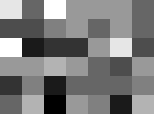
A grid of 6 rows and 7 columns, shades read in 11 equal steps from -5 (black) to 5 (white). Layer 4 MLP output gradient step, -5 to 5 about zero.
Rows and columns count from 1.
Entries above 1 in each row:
2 0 2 1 0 2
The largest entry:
5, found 2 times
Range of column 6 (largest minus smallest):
8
